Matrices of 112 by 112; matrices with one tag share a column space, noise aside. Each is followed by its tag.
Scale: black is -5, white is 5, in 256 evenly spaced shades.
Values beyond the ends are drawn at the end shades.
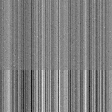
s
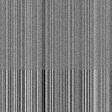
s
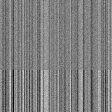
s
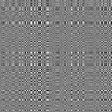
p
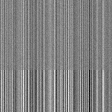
s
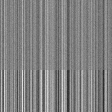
s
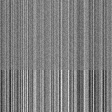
s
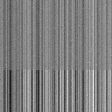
s
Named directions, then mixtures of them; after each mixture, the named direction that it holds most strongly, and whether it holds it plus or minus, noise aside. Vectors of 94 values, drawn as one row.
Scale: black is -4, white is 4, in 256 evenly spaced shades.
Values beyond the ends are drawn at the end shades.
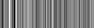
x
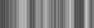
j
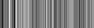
x, plus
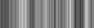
j, plus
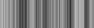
j, minus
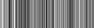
x, minus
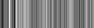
x, plus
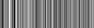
x, plus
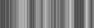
j, plus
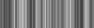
j, plus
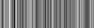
x, plus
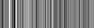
x, plus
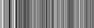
x, minus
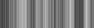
j, plus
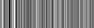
x, minus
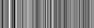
x, plus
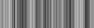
j, minus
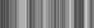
j, plus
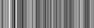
x, plus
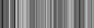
j, plus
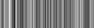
x, plus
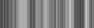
j, plus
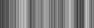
j, plus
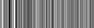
x, minus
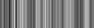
j, plus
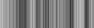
j, minus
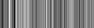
x, plus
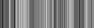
j, plus
